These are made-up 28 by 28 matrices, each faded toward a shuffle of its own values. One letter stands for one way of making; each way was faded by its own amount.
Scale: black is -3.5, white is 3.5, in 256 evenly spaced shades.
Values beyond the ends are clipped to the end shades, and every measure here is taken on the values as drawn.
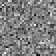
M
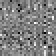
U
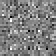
U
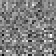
U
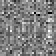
U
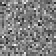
M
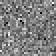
M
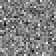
M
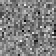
M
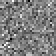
M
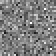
M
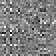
U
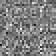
U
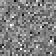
M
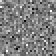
M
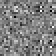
U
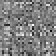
U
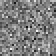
M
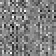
U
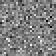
M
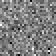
M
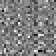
U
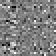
U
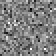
M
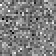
M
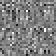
U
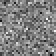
M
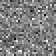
M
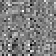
U
